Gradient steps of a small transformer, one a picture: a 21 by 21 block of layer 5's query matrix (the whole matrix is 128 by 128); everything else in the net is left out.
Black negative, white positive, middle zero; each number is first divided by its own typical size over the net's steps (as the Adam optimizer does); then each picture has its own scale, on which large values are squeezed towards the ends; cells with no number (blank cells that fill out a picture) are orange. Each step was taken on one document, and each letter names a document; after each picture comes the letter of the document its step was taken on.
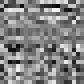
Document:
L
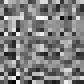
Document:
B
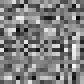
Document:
L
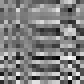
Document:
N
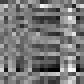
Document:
N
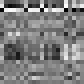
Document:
L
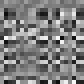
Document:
B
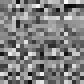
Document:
L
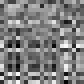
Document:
L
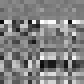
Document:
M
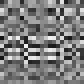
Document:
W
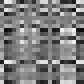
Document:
B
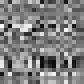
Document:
M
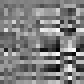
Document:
N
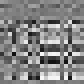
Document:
M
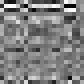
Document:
L
